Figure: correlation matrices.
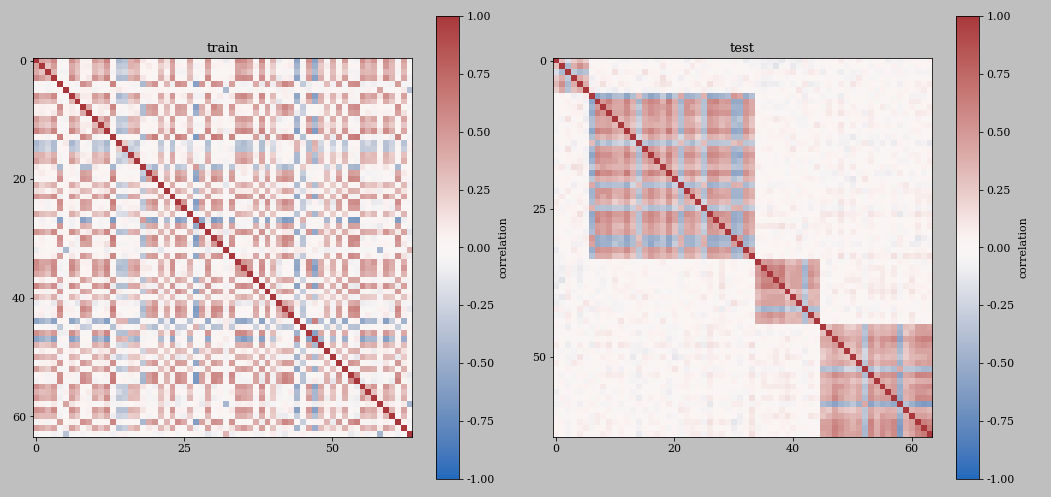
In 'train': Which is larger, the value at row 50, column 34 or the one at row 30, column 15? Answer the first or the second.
the first
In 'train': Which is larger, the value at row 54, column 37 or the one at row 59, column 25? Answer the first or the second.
the first
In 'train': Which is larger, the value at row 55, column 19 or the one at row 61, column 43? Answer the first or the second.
the second
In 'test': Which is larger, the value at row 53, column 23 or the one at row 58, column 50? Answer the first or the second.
the first
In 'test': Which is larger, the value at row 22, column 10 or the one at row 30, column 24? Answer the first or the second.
the first
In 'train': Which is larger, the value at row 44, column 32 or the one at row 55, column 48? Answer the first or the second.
the second
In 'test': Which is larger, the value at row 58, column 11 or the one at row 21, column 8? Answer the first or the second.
the first
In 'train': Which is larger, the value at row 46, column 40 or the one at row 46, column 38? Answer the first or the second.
the second
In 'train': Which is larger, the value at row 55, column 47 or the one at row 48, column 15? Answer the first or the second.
the second
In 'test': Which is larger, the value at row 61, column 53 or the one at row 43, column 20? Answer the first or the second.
the first
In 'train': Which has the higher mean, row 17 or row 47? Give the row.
17
